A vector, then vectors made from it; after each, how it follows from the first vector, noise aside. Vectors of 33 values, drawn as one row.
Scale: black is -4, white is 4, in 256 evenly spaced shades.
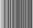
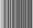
copied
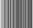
copied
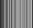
negated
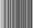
copied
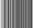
copied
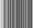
copied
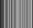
negated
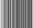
copied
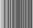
copied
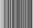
copied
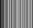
negated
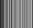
negated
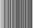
copied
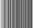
copied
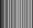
negated
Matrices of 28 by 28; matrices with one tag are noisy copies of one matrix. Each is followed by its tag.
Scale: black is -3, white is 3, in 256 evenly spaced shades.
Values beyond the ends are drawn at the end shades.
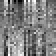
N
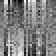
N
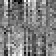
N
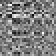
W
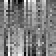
N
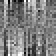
N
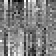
N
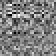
W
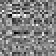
W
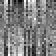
N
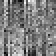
N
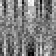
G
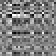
W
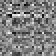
W
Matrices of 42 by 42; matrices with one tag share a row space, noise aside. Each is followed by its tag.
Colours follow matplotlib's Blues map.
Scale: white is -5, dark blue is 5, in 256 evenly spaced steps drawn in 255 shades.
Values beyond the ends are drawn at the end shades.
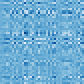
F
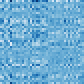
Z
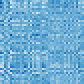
Z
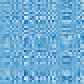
F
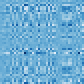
F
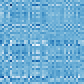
Z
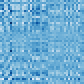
Z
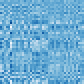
Z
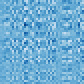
F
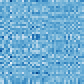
Z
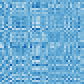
Z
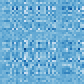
F
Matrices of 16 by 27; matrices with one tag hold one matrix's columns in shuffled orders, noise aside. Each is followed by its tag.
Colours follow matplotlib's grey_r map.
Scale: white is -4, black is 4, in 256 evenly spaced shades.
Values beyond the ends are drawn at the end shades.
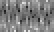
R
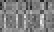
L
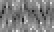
R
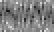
R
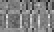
L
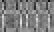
L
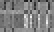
L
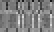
L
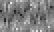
R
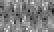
R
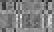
L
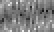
R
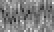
R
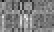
L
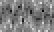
R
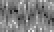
R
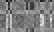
L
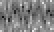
R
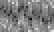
R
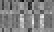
L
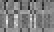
L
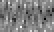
R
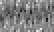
R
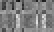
L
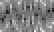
R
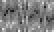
R
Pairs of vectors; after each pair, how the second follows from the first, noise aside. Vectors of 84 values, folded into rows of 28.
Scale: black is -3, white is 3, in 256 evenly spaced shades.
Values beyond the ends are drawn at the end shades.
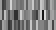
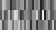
negated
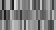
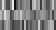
negated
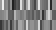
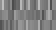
shrunk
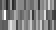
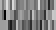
negated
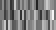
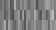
shrunk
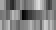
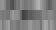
shrunk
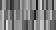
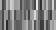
negated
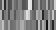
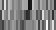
negated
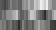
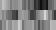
negated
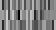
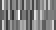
negated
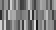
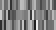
negated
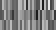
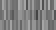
shrunk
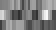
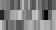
negated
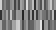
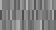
shrunk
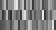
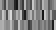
negated
